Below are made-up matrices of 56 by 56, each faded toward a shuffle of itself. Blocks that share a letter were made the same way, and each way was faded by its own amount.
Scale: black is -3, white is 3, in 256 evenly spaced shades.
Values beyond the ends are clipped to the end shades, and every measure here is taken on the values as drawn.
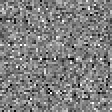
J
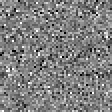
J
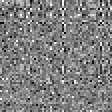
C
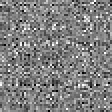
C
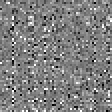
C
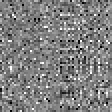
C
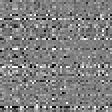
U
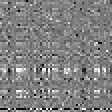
U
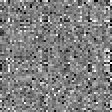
C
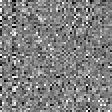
C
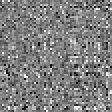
C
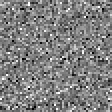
J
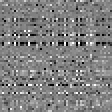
U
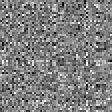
C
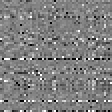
U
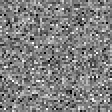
J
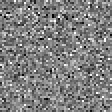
J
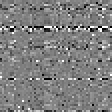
U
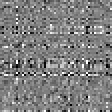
U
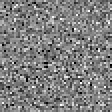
J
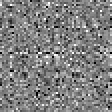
C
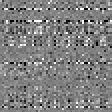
U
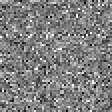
J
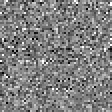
J
